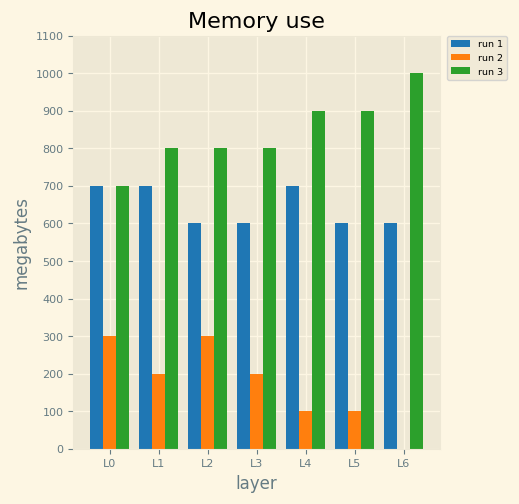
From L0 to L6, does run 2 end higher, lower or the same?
lower
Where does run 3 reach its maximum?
L6
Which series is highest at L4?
run 3
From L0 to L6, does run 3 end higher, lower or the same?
higher
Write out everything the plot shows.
Title: Memory use
x-axis: layer, ticks L0 L1 L2 L3 L4 L5 L6
y-axis: megabytes, ticks 0 100 200 300 400 500 600 700 800 900 1000 1100
Legend: run 1, run 2, run 3
Values:
run 1: 700 700 600 600 700 600 600
run 2: 300 200 300 200 100 100 0
run 3: 700 800 800 800 900 900 1000
